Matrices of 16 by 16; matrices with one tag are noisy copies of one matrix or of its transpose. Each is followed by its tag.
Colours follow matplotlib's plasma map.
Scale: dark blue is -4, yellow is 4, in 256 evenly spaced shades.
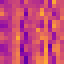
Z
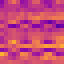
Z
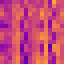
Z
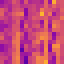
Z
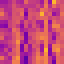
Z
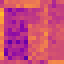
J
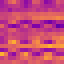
Z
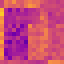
J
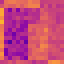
J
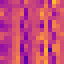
Z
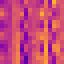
Z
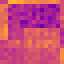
J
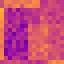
J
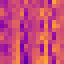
Z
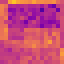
J
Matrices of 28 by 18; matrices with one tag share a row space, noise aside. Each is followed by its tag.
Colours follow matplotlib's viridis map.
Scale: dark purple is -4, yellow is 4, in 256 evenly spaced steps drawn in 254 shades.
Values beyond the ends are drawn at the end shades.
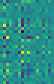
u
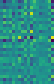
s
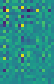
u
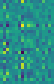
u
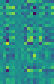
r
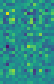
r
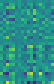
r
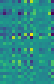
s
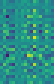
r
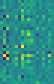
u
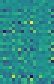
s
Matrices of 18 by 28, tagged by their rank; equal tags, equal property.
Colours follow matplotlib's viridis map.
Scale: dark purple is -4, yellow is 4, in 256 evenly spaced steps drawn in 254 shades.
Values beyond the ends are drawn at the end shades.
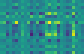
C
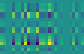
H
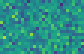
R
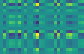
H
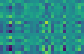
C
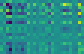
C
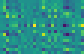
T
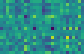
T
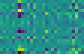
T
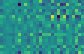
T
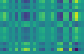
H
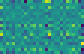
T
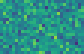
R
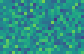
R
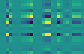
H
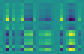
H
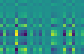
H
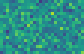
R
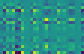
C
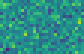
R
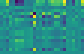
C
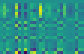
C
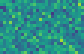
R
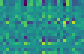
T
